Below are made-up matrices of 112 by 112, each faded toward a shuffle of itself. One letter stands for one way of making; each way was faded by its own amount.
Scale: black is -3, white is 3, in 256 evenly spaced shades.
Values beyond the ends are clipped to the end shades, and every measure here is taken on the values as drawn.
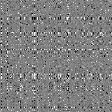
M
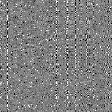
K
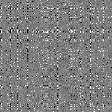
M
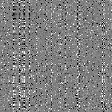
K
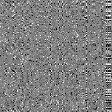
K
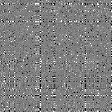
M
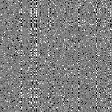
K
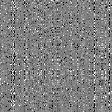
K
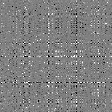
M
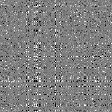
M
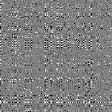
M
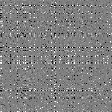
M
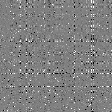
M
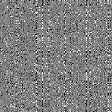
K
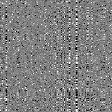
K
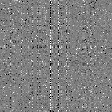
K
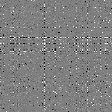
M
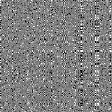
K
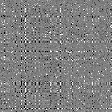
M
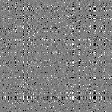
M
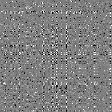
M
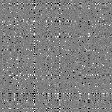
M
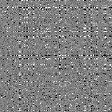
M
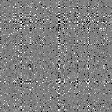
M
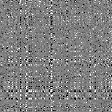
M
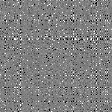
M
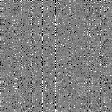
K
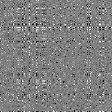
M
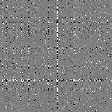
M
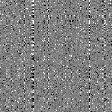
K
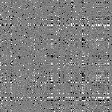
M
